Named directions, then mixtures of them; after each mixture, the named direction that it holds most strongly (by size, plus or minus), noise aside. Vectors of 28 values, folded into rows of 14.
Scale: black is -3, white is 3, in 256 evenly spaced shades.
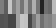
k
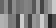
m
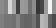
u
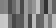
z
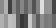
k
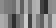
z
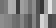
u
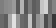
z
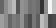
u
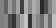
k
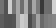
k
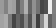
u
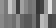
u
